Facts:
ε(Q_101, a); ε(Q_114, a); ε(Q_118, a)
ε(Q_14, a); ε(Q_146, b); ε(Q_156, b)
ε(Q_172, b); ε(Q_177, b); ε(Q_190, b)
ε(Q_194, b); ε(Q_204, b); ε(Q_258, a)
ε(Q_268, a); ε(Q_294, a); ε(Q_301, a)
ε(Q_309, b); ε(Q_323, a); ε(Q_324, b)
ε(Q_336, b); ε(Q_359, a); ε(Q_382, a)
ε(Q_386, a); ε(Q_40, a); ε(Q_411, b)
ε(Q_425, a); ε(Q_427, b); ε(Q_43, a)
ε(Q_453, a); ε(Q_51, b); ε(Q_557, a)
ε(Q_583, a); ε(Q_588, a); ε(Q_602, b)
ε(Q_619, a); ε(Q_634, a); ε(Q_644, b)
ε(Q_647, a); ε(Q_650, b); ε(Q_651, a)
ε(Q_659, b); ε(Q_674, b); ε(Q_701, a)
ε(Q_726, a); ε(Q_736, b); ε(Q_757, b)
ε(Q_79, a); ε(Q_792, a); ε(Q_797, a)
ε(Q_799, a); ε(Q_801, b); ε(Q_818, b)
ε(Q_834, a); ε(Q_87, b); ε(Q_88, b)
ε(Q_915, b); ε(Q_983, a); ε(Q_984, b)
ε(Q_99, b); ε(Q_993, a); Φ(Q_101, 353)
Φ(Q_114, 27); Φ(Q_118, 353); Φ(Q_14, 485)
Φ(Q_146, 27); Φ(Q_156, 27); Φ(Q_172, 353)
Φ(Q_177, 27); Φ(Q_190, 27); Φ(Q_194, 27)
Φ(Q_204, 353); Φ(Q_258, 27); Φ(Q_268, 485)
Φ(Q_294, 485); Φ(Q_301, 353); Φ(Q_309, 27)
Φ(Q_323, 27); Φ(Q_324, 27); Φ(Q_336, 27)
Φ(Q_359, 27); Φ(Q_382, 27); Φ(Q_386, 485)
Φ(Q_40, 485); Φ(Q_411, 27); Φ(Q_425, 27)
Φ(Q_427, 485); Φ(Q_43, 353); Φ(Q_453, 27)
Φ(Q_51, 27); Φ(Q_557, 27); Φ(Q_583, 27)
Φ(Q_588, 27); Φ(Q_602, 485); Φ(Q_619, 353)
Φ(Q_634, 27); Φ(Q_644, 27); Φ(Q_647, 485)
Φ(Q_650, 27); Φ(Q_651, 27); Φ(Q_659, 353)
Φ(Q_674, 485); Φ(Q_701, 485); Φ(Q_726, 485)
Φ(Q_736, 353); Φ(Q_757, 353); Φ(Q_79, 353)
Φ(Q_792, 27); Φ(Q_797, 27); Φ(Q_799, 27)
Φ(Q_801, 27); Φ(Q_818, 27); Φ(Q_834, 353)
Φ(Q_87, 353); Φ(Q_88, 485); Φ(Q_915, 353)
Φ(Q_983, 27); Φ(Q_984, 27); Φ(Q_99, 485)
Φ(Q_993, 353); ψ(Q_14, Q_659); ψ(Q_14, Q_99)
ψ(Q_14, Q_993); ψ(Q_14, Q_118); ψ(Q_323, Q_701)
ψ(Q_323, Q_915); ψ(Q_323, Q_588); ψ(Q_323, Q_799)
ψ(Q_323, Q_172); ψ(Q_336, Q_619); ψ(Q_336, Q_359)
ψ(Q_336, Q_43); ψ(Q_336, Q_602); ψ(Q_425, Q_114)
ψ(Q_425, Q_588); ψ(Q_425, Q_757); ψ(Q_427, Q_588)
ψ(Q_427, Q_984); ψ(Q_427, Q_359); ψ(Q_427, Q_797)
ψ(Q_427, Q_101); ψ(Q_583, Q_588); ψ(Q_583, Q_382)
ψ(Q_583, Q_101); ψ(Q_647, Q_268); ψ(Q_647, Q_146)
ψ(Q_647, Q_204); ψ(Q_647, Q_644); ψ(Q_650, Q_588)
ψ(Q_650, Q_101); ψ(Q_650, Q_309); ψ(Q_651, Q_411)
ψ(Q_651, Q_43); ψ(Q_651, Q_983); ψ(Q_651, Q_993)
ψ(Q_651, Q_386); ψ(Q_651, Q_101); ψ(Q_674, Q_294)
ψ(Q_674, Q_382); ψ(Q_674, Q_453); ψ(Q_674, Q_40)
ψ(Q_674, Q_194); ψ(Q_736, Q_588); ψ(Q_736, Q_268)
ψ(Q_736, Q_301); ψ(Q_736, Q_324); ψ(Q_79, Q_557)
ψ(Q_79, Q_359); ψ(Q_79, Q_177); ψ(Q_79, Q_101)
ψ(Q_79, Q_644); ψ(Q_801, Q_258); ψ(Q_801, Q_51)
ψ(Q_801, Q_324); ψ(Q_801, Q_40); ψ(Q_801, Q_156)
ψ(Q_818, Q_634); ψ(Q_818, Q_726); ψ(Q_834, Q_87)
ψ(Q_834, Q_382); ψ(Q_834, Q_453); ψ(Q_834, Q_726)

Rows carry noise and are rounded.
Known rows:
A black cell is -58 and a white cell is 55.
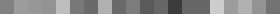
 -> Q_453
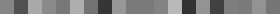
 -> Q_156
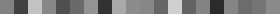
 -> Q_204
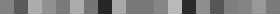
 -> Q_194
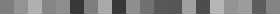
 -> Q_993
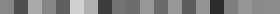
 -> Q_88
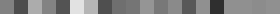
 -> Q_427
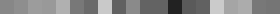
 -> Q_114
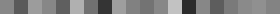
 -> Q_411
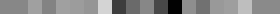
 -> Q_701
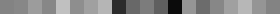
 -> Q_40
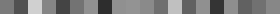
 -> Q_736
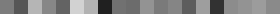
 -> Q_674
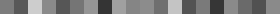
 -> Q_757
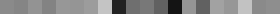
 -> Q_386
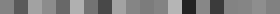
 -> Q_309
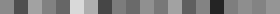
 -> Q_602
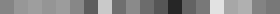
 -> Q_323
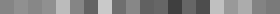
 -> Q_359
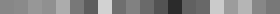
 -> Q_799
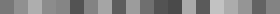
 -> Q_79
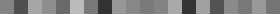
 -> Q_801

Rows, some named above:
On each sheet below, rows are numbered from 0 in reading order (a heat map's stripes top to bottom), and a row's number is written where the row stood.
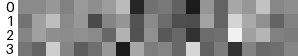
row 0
Q_386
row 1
Q_834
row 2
Q_651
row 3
Q_87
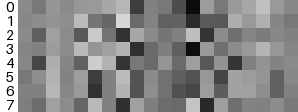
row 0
Q_647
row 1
Q_588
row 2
Q_336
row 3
Q_40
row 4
Q_88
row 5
Q_101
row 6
Q_301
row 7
Q_818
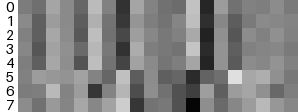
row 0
Q_818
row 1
Q_411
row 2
Q_650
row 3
Q_190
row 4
Q_650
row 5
Q_583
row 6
Q_301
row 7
Q_268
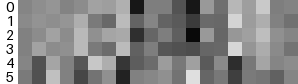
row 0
Q_14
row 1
Q_792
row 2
Q_294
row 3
Q_634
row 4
Q_99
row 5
Q_659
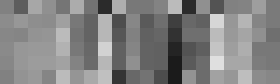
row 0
Q_194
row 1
Q_983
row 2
Q_258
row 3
Q_114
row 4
Q_425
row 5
Q_726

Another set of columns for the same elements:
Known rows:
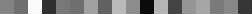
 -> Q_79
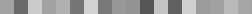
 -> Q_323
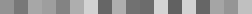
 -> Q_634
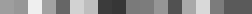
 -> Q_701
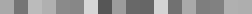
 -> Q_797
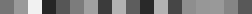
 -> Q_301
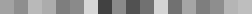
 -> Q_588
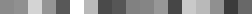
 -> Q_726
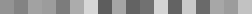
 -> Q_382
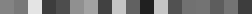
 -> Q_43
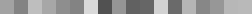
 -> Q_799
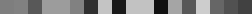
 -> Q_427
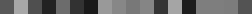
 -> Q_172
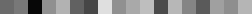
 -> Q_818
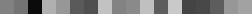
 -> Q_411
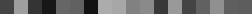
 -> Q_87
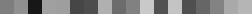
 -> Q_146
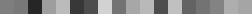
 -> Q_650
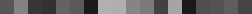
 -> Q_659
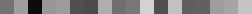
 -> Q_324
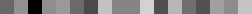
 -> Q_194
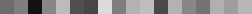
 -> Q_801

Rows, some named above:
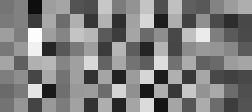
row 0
Q_190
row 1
Q_99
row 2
Q_647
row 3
Q_301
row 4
Q_983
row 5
Q_602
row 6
Q_834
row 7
Q_88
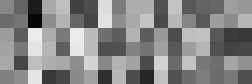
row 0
Q_336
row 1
Q_818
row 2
Q_14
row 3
Q_386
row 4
Q_651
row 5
Q_101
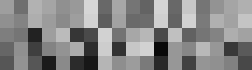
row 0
Q_792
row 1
Q_258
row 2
Q_650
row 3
Q_674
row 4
Q_736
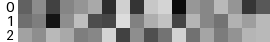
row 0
Q_674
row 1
Q_801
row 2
Q_588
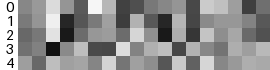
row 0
Q_40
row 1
Q_301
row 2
Q_834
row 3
Q_801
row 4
Q_583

